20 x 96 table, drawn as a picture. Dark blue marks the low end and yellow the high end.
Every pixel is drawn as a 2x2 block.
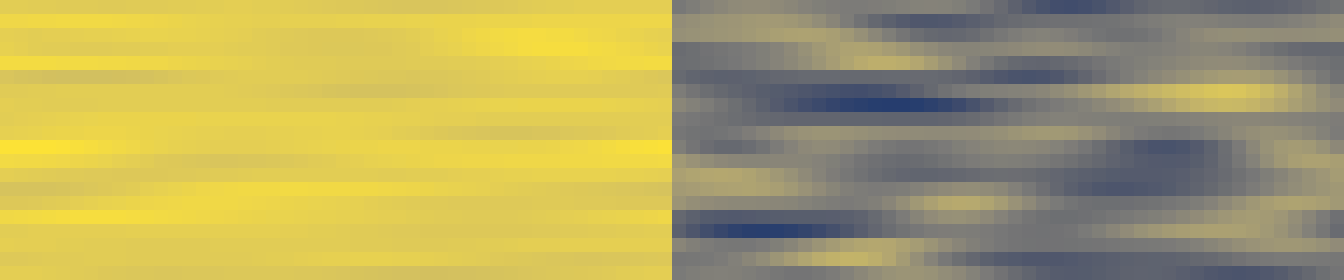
It is made of 1 by 2 panels. Panel 1,1: very high, streaked across, faint in contrast. Panel 1,2: middling, streaked across, strong in contrast.
